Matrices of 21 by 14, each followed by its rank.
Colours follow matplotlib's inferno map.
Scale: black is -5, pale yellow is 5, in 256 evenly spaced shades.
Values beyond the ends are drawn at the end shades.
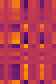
one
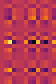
one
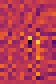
three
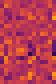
three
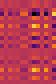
one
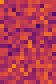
full rank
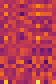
three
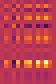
one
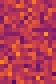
full rank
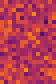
full rank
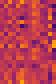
three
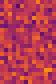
full rank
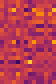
three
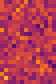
full rank
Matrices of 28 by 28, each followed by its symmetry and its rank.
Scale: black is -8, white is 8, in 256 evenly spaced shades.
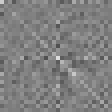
symmetric, rank five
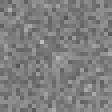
symmetric, full rank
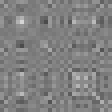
symmetric, rank three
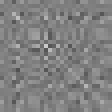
symmetric, rank three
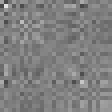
symmetric, rank three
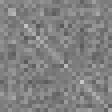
symmetric, rank five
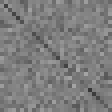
symmetric, full rank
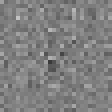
neither, rank five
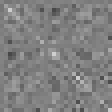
symmetric, rank five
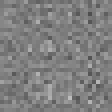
neither, rank five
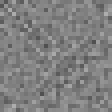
symmetric, full rank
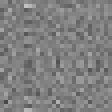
neither, rank five
